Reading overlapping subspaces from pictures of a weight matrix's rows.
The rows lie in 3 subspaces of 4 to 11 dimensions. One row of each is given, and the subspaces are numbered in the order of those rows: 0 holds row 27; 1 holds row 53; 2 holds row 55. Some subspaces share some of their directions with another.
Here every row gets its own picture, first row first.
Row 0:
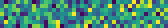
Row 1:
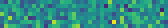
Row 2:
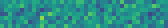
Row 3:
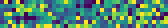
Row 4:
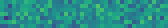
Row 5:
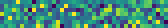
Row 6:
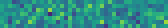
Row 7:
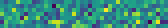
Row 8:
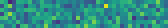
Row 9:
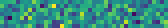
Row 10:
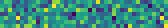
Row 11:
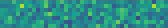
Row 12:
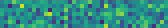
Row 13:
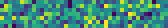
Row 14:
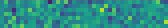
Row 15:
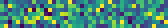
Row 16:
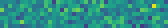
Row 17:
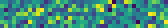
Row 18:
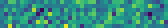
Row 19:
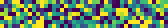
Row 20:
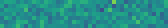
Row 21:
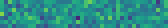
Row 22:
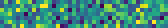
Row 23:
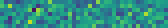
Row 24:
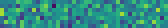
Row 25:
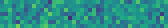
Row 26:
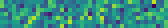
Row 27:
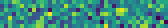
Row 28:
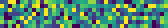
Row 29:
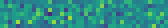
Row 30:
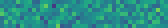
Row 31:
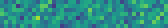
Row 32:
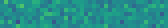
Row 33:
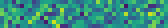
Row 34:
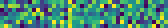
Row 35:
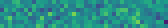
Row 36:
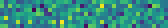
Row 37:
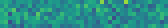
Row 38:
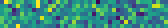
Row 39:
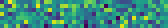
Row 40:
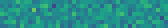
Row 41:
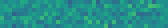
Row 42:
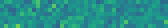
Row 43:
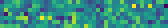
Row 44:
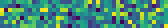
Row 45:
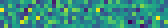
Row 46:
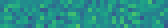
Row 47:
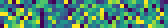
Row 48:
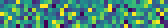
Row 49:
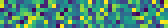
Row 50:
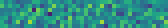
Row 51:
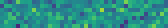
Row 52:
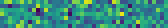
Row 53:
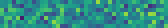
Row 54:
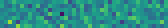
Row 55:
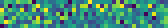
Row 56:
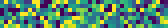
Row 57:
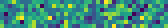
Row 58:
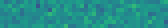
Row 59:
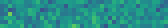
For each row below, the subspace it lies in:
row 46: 1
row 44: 1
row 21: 2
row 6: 0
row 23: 2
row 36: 0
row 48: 1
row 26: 0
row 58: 2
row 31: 0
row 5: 0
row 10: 1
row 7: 0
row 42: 2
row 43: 0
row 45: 0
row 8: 2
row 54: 0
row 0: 2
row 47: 2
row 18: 2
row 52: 2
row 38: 2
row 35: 0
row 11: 0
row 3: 2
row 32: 2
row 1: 2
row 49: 0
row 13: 2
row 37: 2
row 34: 2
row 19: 0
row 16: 0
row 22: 2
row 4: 1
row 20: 2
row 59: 2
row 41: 2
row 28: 2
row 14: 2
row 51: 2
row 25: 1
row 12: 0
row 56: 2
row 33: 1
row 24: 0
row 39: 2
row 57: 0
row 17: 2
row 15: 0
